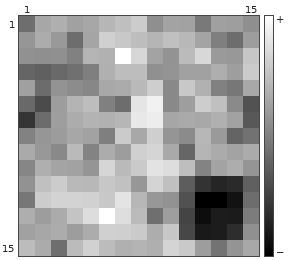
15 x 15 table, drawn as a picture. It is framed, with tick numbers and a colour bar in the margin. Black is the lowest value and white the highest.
Grain: blotchy. Odd patch: lower, in the bottom right. Ninth with the lowest average: bottom right. Histogram: skewed, a long tail of low values.
